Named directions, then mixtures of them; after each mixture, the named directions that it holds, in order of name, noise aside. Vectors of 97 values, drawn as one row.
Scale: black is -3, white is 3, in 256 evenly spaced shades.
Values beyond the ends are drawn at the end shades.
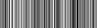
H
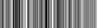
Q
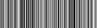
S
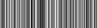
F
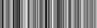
Q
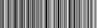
Q, S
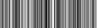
H, Q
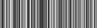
F, Q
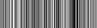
H, S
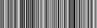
S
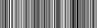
H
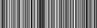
F, S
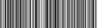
F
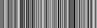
S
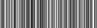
F, S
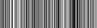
H, S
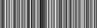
F, Q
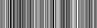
H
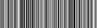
S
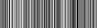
H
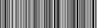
F, H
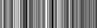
Q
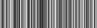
F, Q
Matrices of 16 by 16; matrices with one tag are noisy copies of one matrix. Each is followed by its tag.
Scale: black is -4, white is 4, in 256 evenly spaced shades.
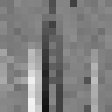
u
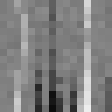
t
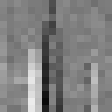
u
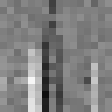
u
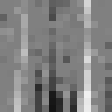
t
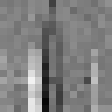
u
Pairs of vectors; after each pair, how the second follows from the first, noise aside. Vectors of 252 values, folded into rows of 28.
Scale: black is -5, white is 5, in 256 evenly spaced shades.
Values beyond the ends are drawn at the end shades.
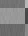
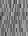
shuffled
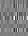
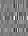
copied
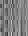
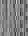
reversed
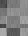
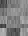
copied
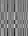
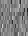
shuffled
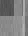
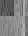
copied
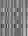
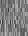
shuffled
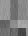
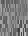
sign-scrambled
